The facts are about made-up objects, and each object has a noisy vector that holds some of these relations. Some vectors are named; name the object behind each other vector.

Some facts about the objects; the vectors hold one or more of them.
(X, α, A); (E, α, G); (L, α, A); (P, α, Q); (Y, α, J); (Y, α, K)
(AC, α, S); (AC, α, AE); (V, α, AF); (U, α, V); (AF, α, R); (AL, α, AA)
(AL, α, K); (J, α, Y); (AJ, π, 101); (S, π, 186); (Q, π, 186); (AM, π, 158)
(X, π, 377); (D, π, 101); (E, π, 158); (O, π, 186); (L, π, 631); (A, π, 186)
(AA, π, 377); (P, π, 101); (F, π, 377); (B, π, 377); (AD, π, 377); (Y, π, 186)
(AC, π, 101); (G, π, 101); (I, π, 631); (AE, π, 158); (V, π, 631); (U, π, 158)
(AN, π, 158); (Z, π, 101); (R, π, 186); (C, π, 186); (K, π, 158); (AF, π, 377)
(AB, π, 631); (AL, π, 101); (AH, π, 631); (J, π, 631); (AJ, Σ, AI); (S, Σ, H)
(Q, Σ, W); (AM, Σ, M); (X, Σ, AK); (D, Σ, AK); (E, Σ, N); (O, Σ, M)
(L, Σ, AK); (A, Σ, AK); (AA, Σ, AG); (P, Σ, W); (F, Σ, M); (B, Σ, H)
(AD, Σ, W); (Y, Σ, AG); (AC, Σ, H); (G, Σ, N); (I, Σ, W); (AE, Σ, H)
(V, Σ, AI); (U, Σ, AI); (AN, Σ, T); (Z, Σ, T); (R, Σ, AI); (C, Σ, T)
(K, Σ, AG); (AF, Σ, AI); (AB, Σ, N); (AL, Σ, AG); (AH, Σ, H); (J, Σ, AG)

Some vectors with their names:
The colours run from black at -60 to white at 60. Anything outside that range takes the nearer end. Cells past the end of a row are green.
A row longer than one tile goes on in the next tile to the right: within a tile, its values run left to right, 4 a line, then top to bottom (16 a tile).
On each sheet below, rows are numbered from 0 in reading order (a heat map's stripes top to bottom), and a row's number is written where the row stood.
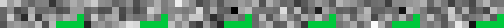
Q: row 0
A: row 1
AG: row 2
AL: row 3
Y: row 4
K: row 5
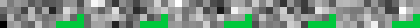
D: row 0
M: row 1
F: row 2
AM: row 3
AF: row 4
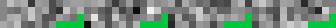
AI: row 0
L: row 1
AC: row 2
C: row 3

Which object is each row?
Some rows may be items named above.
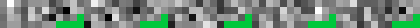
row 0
T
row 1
AB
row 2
E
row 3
AJ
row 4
J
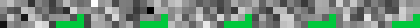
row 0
E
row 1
N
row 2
AA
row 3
AE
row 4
AD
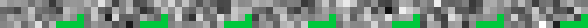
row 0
R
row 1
W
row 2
AD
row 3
S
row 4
F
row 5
AH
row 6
K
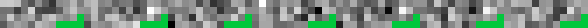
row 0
O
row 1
X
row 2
G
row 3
T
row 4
L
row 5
V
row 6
AI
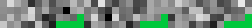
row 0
AG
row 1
I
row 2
H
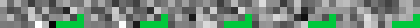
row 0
K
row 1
K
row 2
AN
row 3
AK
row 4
B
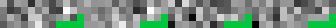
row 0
U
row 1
AF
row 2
P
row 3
Z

